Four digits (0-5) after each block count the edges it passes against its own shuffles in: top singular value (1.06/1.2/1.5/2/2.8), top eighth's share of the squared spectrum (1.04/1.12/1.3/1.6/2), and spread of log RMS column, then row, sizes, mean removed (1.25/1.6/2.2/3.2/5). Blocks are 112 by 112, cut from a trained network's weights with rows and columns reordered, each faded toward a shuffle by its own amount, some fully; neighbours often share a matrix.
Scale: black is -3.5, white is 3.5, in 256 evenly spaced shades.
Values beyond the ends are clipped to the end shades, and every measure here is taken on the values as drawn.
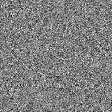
3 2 1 1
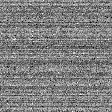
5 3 1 2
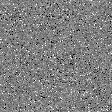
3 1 0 1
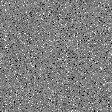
3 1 0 1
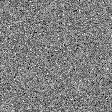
0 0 0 0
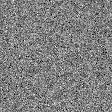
1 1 0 0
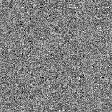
2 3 1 2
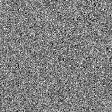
2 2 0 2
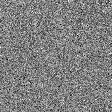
0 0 0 0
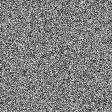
0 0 0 0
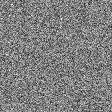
0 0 0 0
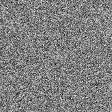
1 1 0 0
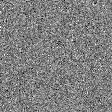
0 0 0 0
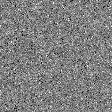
2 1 1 0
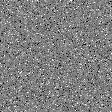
1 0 0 0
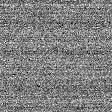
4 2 0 1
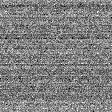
4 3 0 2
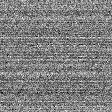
4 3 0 2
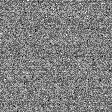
2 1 0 0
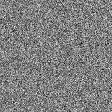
2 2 0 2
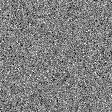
1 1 0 0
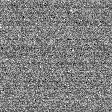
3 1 0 0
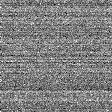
4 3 1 2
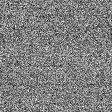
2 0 0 0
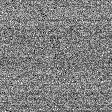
2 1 0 0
